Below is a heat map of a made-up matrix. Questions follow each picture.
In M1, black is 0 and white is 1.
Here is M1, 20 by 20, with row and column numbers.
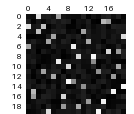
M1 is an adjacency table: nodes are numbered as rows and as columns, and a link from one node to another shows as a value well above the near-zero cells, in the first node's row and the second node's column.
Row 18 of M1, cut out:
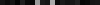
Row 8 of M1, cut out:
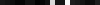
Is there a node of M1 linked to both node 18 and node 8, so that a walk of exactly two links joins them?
yes
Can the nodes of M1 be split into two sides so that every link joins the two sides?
yes
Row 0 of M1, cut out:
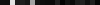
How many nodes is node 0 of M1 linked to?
2
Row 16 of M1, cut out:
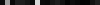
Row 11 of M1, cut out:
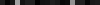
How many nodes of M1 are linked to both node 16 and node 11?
0
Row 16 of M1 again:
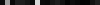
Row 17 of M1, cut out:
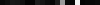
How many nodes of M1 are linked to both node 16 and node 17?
0
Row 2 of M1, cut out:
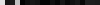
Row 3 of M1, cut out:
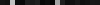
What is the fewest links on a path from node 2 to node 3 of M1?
1
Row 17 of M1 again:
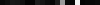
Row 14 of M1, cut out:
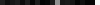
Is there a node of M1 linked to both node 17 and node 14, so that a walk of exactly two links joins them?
no
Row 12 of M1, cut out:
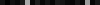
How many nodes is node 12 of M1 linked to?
2
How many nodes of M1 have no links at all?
0
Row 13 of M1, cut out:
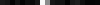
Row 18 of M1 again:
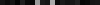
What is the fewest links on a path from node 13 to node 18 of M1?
3
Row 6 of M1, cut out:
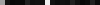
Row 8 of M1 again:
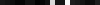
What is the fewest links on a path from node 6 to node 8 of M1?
3
